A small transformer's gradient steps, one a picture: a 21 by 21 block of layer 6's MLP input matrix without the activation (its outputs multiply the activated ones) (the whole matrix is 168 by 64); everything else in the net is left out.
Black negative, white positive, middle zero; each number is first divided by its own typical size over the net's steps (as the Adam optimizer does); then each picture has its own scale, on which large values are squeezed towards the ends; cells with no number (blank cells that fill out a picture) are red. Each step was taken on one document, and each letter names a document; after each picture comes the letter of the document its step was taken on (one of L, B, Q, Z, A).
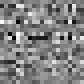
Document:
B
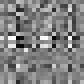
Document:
B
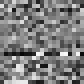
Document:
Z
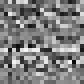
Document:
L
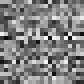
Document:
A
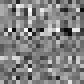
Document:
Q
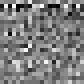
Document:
Q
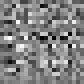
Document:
B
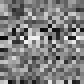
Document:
A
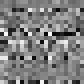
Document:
A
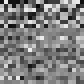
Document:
L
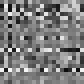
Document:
L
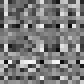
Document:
L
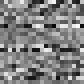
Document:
Z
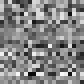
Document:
Z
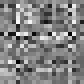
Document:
B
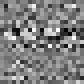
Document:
Q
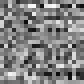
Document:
Z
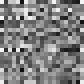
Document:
L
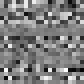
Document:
L
